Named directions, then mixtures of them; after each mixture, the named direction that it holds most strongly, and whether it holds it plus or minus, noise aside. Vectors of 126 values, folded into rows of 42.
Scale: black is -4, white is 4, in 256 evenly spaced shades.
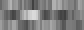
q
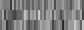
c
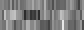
c, minus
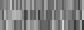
c, minus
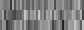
c, plus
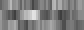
q, plus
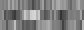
q, plus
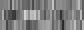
c, plus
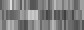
q, plus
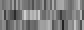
c, plus
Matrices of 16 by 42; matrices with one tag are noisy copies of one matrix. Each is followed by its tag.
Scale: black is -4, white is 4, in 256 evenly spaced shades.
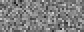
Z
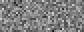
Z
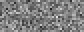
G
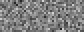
Z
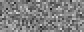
G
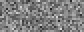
G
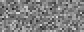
G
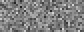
Z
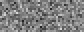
G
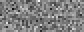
G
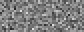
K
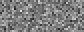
K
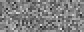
G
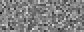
K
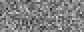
G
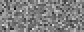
K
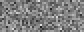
G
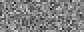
G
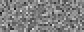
K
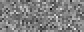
G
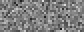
Z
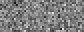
Z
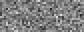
G
